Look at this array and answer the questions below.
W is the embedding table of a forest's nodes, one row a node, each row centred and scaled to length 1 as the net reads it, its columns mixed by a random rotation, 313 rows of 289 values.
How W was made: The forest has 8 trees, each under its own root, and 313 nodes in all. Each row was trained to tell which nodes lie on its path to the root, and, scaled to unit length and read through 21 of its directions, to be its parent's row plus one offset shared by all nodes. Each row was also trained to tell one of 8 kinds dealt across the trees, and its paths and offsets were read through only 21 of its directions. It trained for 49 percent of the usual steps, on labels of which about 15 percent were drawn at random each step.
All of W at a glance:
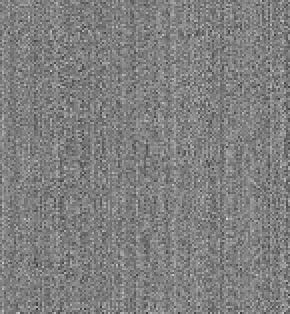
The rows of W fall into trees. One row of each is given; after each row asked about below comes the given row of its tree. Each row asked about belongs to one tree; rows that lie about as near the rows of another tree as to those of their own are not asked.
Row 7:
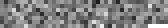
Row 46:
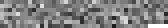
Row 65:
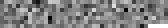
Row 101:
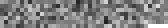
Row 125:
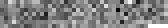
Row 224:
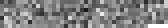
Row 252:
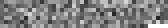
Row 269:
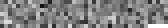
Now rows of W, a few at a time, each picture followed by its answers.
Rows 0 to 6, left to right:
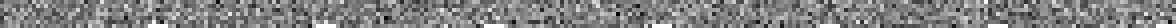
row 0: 101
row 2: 65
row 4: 269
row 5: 125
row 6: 101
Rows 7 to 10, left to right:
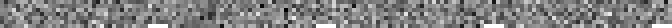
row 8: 269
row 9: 65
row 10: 125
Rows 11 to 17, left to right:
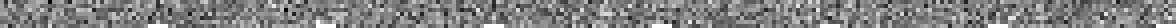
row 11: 7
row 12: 101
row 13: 46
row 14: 252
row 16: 252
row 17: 252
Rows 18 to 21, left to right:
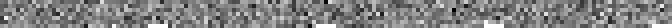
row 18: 252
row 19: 65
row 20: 101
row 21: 101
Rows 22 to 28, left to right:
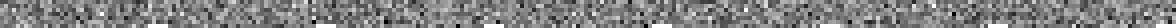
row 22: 46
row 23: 7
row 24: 65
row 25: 65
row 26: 65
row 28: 101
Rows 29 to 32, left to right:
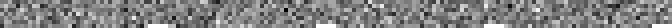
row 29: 65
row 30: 7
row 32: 7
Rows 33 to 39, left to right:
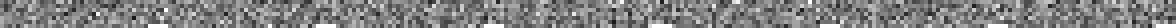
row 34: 125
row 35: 125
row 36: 101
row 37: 7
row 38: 125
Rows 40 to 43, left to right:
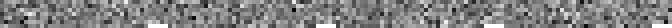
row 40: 101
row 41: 46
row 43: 252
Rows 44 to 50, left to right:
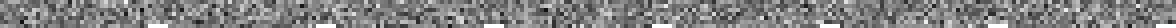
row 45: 269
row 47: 65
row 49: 65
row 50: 7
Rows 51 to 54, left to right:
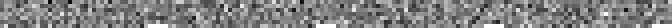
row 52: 252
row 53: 224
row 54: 46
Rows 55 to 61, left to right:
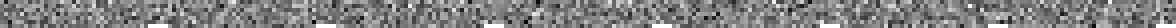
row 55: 7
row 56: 7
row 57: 252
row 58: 101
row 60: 46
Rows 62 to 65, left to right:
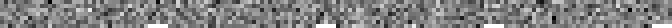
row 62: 7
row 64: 65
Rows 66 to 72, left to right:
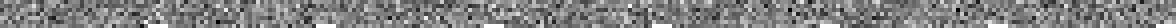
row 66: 65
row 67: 252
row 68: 125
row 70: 125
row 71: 101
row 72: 252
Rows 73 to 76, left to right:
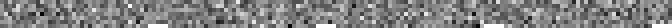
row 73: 269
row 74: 65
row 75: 65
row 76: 252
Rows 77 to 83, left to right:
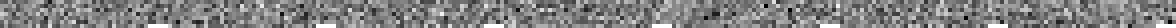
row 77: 7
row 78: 252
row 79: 125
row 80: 224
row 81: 269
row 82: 252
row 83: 101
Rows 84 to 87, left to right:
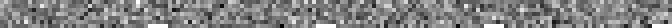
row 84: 65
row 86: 46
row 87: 65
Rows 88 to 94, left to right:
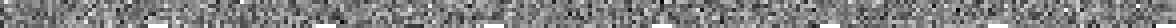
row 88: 65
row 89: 224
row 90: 101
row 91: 46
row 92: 65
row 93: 125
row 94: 7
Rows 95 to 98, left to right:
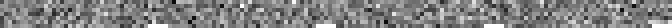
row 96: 125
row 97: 65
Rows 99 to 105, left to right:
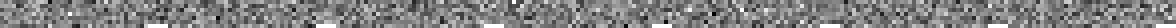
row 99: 101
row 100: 65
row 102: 125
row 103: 269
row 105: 125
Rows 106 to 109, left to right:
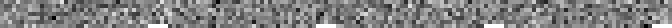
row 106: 269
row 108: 252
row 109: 65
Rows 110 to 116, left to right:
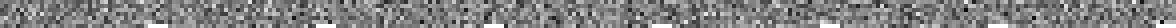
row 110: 101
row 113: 65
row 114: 101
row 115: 46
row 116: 252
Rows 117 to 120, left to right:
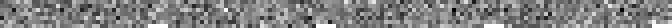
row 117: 224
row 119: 125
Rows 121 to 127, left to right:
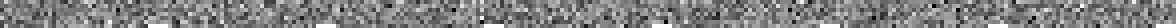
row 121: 65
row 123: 7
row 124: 252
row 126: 269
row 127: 125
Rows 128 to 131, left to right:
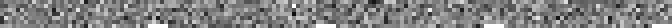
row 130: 65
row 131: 125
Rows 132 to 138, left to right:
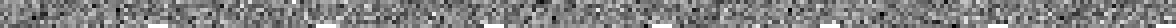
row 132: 269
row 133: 125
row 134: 252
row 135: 65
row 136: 125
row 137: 269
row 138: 46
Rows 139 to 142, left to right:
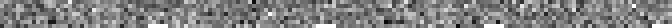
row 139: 65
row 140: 224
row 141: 65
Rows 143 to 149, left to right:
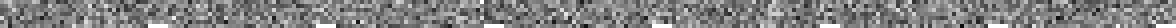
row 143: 252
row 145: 125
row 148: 252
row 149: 65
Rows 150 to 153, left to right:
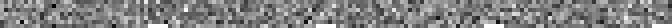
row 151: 224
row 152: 252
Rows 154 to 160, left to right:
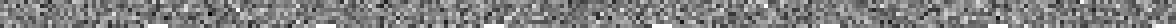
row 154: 269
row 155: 269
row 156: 125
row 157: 252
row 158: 46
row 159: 65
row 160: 224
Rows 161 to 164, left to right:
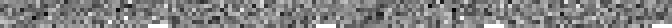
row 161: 224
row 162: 65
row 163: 269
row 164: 125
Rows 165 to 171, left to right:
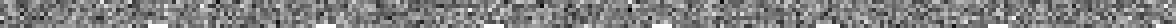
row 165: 252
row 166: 125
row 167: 269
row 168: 46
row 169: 101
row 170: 65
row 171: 252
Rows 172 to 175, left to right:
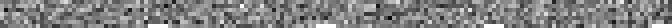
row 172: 7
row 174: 269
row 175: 101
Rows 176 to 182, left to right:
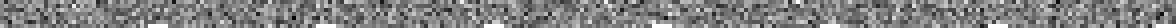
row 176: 7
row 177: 125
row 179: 252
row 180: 269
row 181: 252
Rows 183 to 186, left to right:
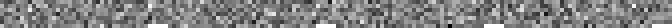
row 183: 7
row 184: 125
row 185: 65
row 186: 269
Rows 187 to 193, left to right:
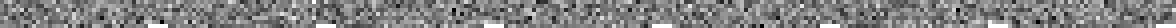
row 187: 252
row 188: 125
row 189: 101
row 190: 65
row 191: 7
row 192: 101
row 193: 7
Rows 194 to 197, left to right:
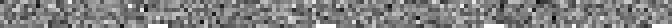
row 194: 46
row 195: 252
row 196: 252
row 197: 65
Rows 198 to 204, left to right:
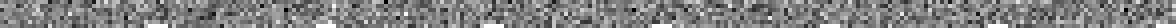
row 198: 101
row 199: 269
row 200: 101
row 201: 7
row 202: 224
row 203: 252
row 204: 125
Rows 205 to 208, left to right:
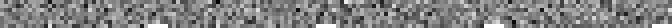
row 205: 125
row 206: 7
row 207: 125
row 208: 7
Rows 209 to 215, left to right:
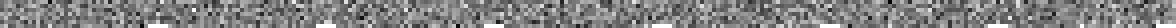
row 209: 252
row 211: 125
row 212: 269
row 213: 101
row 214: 7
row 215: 252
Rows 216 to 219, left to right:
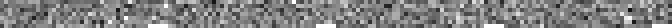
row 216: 224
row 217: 7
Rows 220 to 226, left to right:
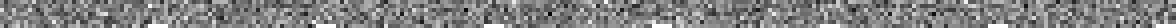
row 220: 125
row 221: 65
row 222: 7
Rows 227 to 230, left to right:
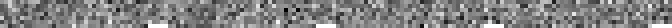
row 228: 7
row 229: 101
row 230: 101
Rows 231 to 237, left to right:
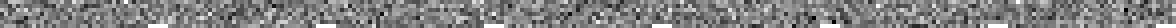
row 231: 269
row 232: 46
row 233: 252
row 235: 252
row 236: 101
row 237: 125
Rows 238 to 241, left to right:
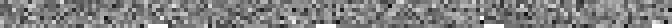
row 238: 125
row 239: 46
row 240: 7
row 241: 101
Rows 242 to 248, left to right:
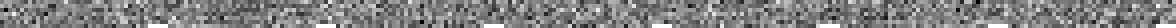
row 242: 252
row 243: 224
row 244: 269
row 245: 125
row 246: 101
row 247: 125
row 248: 125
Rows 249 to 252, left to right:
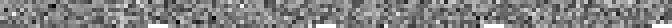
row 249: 252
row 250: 7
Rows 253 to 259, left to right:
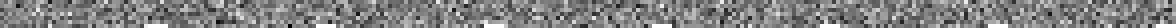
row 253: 101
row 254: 65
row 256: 125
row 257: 65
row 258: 101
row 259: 125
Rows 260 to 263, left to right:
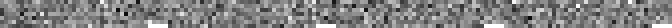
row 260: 101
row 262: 65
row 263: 125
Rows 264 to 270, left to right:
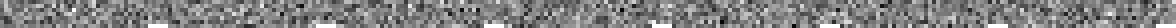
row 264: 65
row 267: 252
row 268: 65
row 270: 46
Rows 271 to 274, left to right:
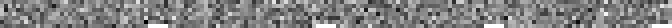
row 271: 7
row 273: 269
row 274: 224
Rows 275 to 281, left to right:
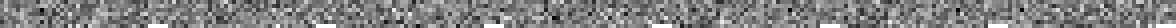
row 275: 65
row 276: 65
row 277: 252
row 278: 65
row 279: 7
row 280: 7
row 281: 224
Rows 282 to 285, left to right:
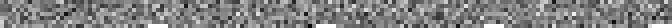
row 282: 125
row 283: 65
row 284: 7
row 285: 101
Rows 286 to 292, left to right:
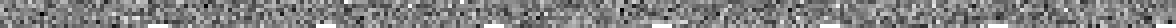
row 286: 269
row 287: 252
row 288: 125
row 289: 101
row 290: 224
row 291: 101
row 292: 252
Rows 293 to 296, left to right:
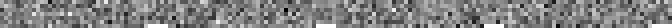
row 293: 101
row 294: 7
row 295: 252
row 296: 269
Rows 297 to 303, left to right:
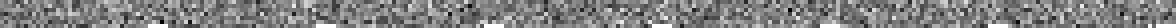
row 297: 101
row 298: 101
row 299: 252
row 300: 65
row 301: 125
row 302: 252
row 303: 7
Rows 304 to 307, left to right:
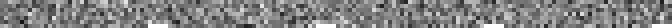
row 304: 252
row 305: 101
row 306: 224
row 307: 46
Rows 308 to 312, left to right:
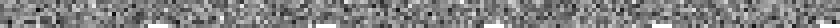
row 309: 7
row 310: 125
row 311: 252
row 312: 252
